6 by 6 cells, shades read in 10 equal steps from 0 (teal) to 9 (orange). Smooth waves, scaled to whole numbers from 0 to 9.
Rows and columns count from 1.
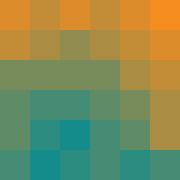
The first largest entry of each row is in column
6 6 6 6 6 1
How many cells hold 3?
4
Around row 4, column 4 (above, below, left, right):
4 2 2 4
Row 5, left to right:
3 1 0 2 3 6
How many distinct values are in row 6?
3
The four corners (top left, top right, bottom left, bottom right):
8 9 2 2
